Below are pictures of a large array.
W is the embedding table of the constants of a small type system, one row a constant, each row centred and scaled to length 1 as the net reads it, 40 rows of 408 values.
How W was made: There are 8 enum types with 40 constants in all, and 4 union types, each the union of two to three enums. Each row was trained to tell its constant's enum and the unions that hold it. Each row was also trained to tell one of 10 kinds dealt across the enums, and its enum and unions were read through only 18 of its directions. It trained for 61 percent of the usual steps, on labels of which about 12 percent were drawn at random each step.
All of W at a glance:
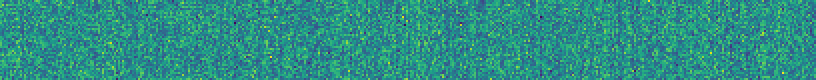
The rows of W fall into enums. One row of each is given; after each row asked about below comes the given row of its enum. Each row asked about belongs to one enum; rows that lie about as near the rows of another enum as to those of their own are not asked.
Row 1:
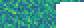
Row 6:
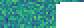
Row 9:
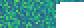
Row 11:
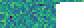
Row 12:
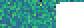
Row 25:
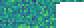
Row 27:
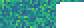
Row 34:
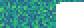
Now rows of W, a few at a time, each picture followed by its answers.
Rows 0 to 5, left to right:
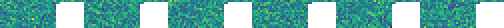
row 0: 9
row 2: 27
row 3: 1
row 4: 25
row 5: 6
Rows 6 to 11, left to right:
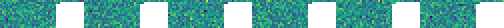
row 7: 27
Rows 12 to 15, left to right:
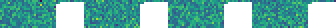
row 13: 1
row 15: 12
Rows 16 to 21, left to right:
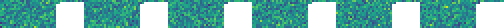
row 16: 12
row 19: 27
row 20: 1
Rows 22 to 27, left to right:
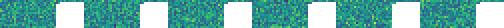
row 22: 1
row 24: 25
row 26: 34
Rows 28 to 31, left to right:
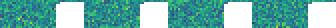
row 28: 25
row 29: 11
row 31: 9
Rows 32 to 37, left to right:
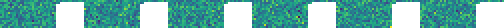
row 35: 12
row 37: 12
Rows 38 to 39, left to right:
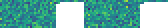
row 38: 25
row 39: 6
